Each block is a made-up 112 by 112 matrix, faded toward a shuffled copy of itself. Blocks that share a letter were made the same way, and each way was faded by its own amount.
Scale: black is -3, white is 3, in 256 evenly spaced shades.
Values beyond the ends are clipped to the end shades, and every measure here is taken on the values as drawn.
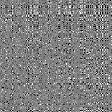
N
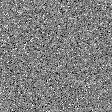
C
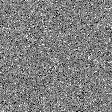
C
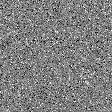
C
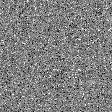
C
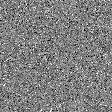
C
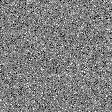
C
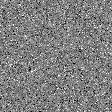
C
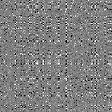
N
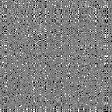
N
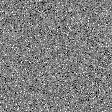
C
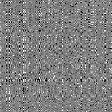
N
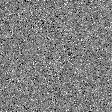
C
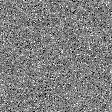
C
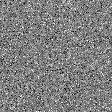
C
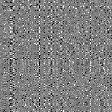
N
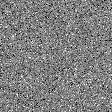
C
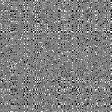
N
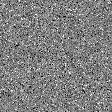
C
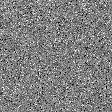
C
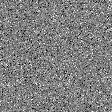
C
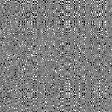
N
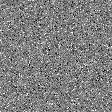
C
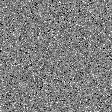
C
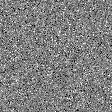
C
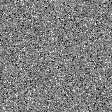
C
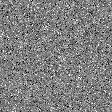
C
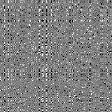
N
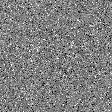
C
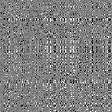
N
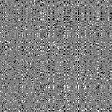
N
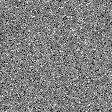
C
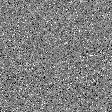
C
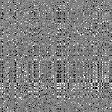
N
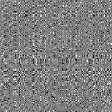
N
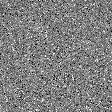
C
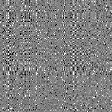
N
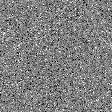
C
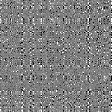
N
